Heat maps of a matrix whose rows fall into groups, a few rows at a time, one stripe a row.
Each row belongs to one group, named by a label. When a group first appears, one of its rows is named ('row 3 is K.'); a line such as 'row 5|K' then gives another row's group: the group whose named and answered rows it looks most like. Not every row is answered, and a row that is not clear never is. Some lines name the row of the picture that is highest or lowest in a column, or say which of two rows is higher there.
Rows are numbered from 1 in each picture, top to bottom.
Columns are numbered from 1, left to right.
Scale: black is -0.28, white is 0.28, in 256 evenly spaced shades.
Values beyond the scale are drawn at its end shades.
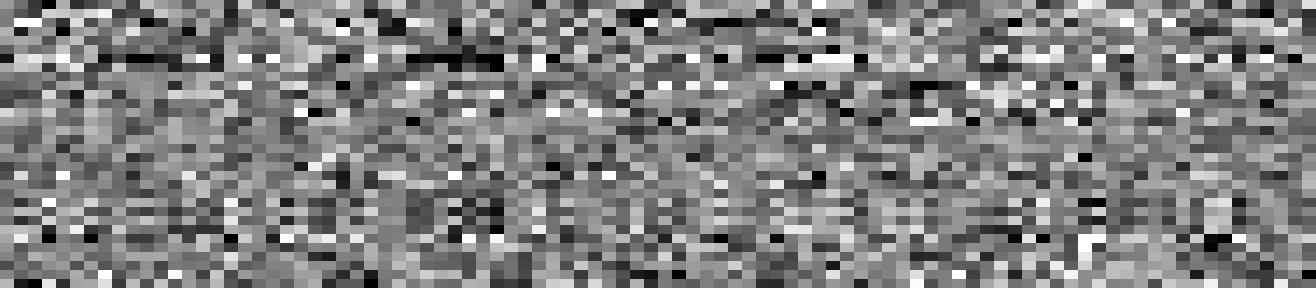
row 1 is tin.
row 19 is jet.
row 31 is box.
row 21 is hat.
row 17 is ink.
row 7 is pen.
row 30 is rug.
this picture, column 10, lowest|7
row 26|pen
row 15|box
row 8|pen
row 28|box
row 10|hat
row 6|rug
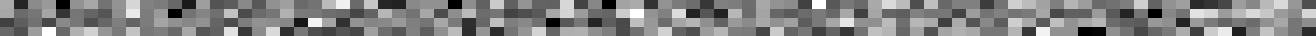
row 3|jet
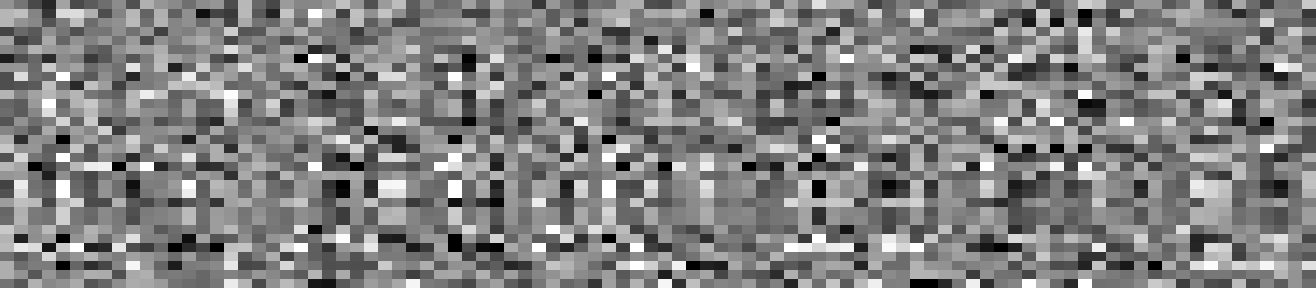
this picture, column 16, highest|11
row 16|ink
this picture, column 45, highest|17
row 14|rug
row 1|tin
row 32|hat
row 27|ink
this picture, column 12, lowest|19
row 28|pen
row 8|hat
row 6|hat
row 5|box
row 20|tin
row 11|hat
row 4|rug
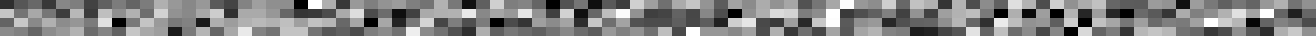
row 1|jet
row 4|hat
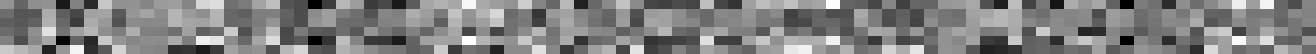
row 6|pen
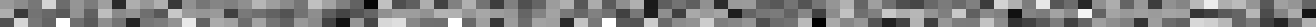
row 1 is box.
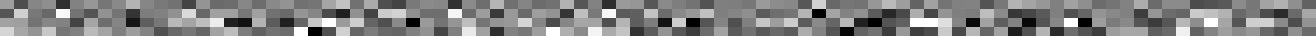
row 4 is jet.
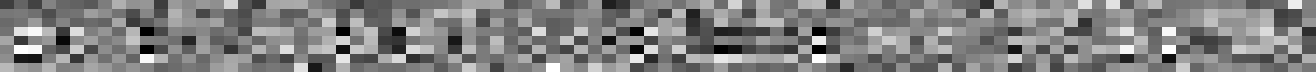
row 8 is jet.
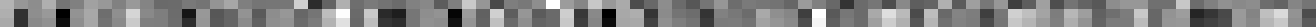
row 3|ink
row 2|ink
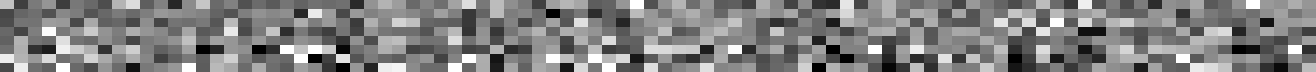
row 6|rug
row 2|jet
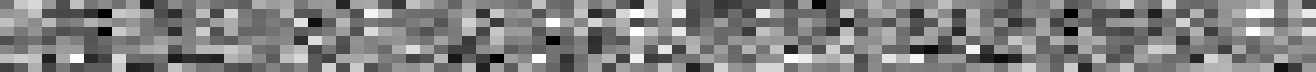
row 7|pen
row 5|jet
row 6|hat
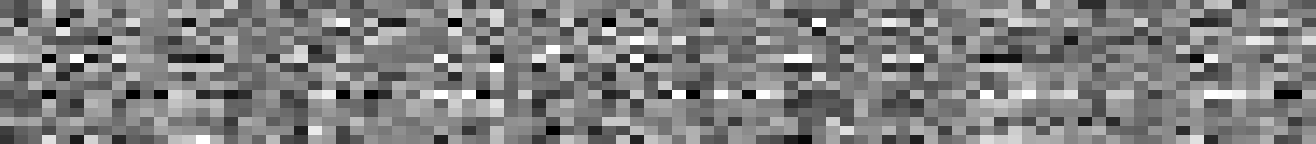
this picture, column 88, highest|11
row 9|ink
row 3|ink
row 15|jet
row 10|hat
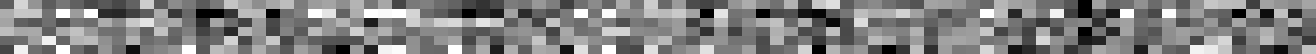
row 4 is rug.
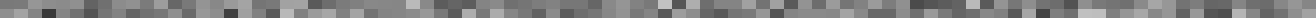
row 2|tin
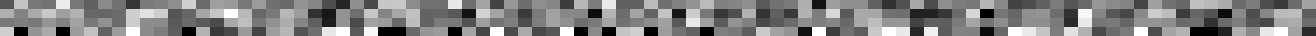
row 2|hat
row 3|hat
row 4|ink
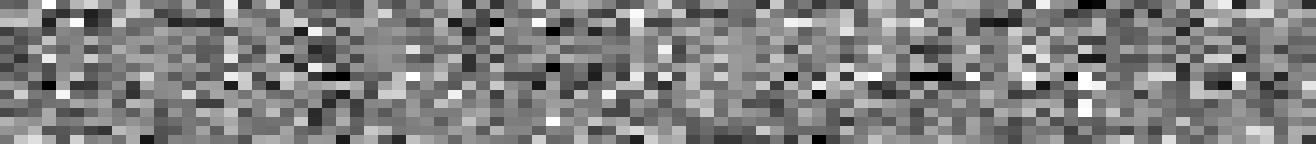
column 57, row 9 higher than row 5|No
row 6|hat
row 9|hat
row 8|jet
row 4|jet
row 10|tin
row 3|pen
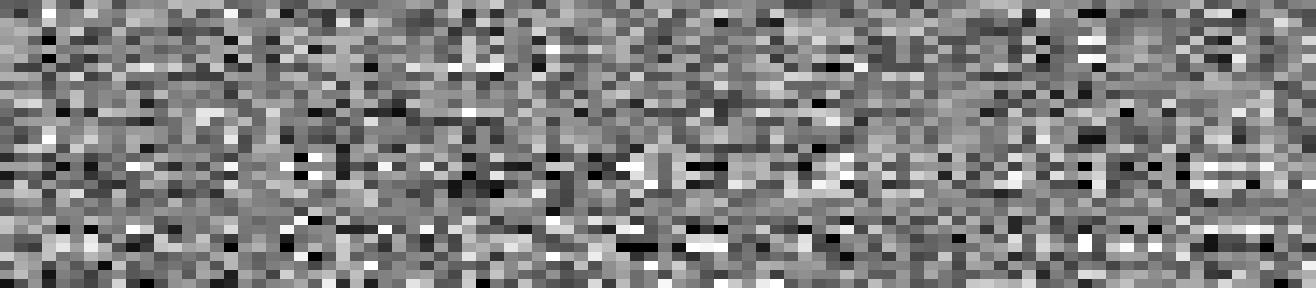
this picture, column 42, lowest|13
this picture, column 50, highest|28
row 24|jet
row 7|tin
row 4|pen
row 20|jet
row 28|box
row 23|box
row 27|box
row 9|pen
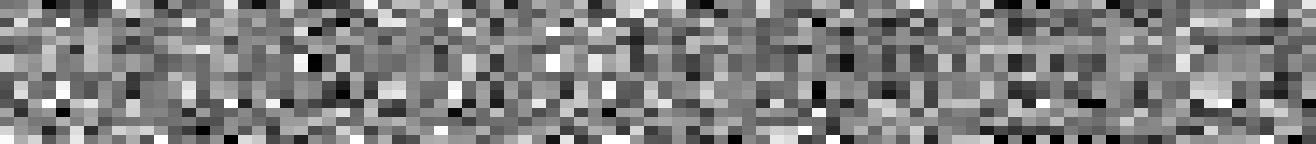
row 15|pen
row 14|rug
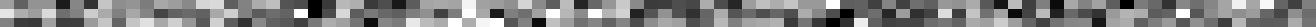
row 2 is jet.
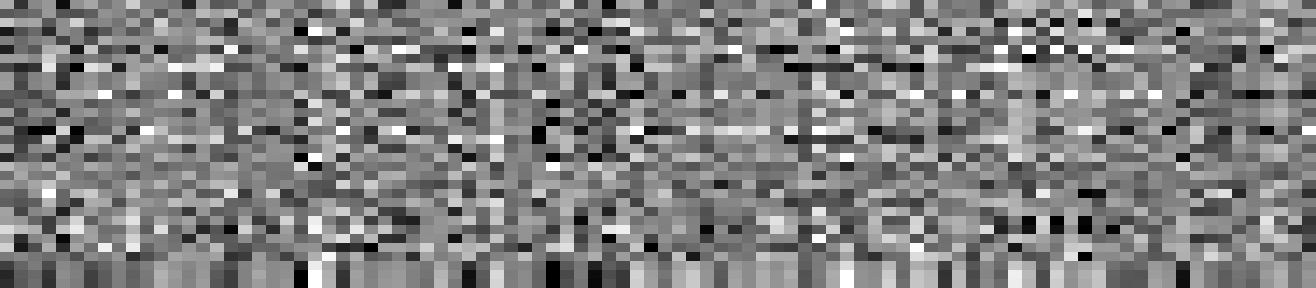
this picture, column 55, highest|15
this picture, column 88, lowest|15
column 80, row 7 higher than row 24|No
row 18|jet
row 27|ink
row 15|tin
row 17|ink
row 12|jet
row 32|jet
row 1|ink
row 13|ink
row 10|ink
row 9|ink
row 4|jet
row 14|jet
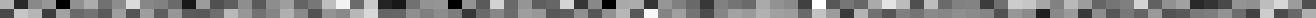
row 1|ink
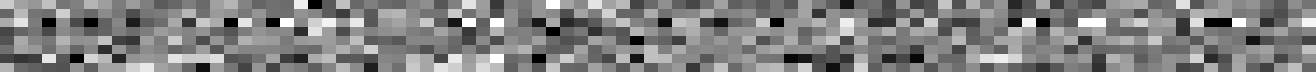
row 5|box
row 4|jet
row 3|tin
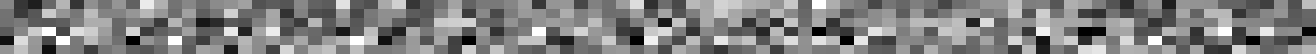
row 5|box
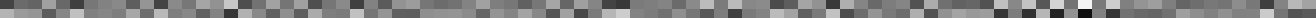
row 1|rug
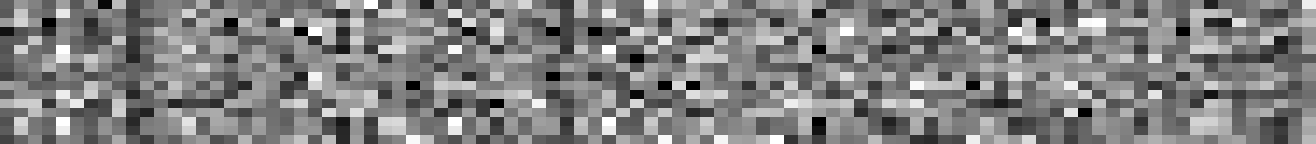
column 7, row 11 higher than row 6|Yes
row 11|box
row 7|box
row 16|hat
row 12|pen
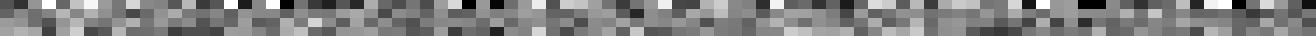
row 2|box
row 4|pen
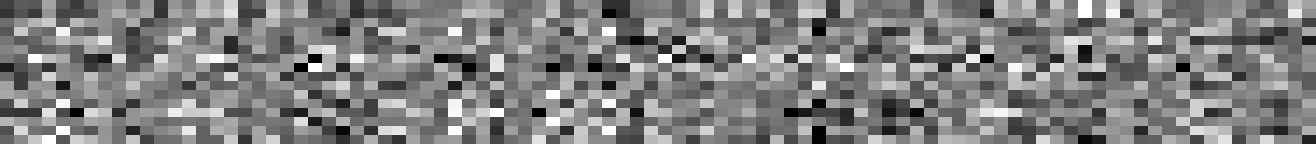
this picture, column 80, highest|2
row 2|rug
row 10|ink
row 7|hat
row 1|rug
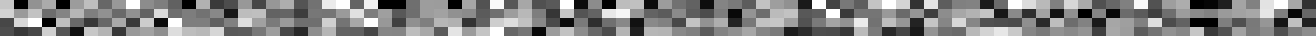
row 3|box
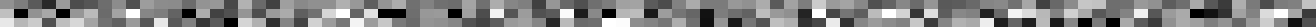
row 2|ink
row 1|tin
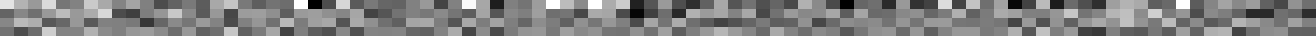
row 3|tin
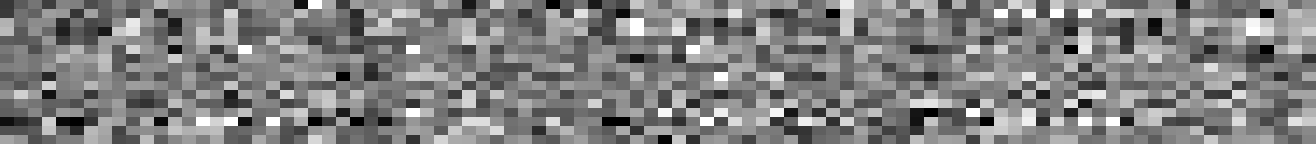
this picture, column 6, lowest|14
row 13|hat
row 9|hat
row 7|box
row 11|tin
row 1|jet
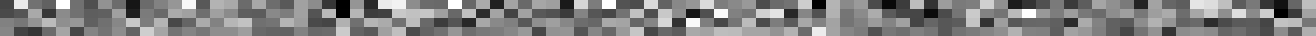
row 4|tin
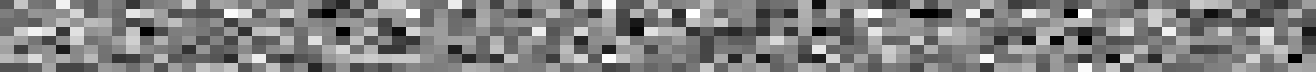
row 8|rug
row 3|box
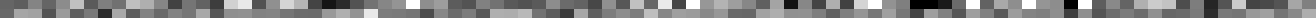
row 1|hat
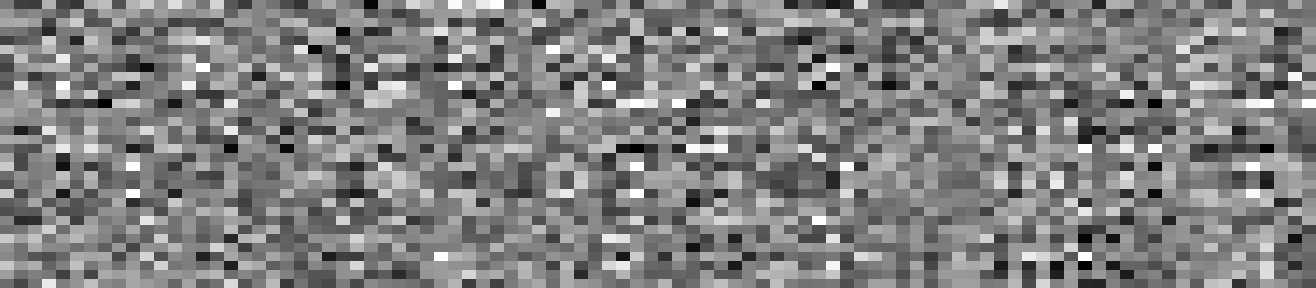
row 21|rug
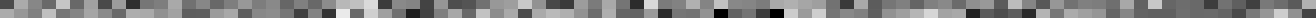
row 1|box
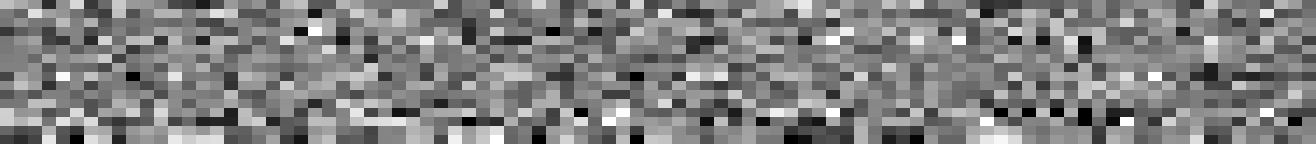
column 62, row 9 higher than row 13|Yes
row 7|box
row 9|box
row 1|pen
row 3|rug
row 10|tin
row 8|box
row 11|rug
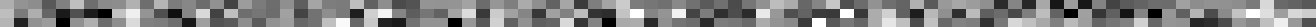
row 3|ink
